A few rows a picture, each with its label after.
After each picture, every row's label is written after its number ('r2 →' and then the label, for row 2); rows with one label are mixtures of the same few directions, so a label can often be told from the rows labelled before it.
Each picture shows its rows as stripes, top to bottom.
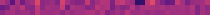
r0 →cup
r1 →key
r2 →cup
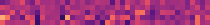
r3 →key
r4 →key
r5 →cup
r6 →key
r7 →cup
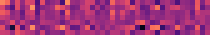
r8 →key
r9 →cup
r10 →key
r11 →key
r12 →cup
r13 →cup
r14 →key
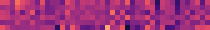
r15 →key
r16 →key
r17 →key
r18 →key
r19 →key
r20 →cup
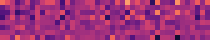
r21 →key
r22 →cup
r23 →key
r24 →cup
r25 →cup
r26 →key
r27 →key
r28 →key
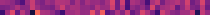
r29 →key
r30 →key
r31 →cup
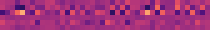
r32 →key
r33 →key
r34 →key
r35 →cup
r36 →cup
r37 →key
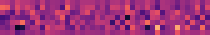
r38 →key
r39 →key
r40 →cup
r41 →key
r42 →key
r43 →key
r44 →key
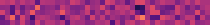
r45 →cup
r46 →cup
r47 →cup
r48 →cup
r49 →key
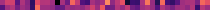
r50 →cup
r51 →cup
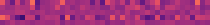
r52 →cup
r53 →cup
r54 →key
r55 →key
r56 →cup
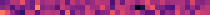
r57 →key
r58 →cup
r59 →key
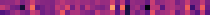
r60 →key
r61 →key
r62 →key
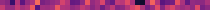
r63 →cup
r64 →cup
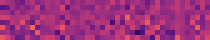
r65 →key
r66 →key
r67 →cup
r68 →key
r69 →key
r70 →cup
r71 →cup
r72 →key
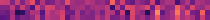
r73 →key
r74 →key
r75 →key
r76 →key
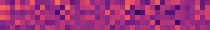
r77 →cup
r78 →key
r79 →cup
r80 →key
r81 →key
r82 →key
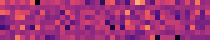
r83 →cup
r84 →cup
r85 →key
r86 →key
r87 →cup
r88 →key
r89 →cup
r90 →key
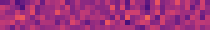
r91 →key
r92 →key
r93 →cup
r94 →key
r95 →cup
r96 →cup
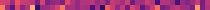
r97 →key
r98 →cup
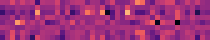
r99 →cup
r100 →cup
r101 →cup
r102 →key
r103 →key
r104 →key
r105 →cup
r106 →cup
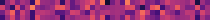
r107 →cup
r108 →cup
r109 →cup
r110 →cup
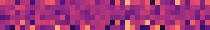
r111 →key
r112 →key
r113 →cup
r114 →key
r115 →key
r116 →cup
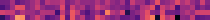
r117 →key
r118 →key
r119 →cup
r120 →key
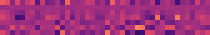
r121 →key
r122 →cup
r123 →key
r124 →key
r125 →cup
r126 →cup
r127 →cup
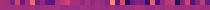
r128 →key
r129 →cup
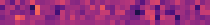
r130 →cup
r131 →cup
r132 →cup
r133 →key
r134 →key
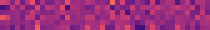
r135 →key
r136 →key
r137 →key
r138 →key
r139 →cup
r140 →cup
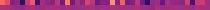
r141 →key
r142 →key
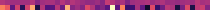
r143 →cup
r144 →key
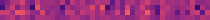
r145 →key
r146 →cup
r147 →key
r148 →cup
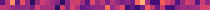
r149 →cup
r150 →cup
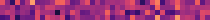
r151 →cup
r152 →key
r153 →cup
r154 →key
